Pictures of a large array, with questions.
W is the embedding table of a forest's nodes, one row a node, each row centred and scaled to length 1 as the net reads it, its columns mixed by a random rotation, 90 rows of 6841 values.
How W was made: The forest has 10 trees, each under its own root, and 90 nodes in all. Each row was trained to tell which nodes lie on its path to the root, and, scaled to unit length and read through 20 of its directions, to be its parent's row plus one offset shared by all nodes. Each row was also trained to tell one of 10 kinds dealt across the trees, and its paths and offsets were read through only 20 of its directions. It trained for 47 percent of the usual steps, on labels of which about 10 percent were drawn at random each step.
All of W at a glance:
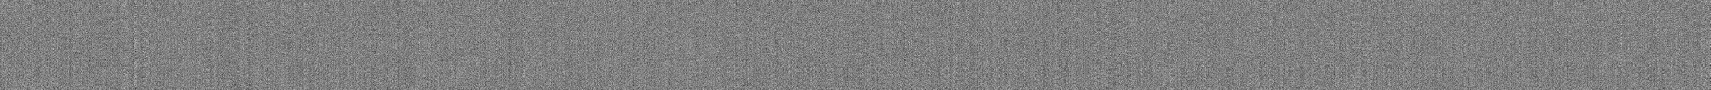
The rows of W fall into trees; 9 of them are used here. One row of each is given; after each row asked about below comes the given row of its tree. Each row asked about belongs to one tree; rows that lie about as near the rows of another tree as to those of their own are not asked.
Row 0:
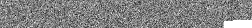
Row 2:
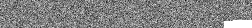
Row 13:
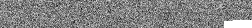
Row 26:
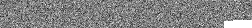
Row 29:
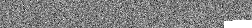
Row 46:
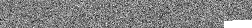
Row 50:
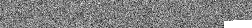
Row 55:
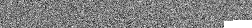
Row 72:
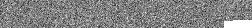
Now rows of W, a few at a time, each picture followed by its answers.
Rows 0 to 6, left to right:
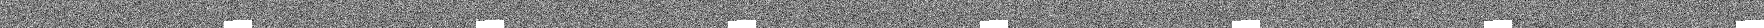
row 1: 46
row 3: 13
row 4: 13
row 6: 55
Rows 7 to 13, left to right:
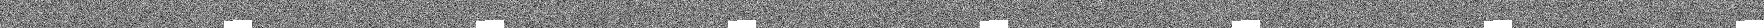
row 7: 72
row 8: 26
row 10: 0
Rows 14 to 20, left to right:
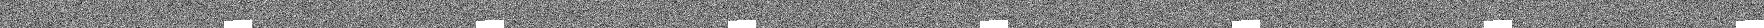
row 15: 13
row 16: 29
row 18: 55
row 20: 55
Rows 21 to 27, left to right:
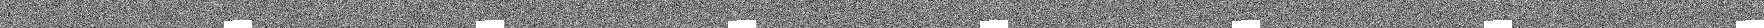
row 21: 2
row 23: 29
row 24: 72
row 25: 2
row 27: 13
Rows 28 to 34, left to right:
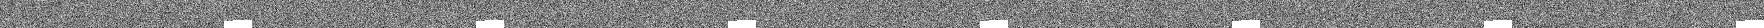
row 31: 46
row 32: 26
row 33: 29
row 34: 55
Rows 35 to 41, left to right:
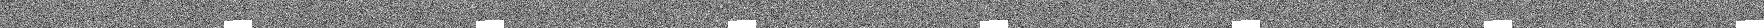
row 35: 26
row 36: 13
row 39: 29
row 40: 46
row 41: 0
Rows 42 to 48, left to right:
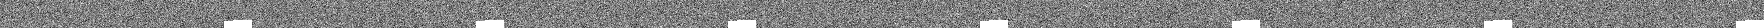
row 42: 46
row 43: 46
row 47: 29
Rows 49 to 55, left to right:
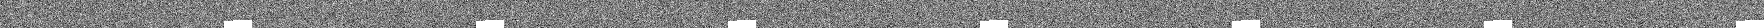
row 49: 55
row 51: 55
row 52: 72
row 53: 46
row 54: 13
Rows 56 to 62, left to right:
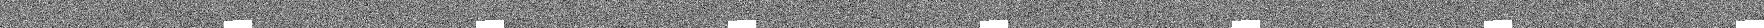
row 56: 0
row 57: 72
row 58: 26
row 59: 72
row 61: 46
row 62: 72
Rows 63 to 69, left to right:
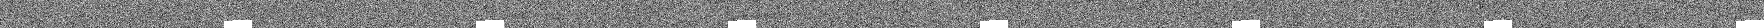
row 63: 46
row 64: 72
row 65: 72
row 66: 72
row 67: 46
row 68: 29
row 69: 29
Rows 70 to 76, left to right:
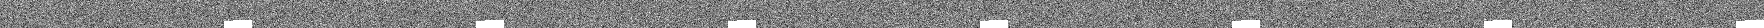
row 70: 50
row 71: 0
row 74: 0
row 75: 46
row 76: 46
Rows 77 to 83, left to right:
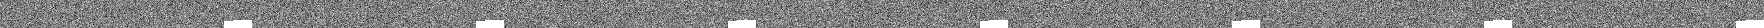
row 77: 29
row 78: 72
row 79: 2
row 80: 29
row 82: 29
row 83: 2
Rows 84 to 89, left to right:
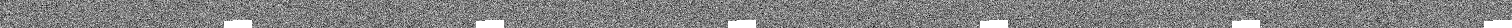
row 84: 29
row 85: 72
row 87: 26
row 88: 55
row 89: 55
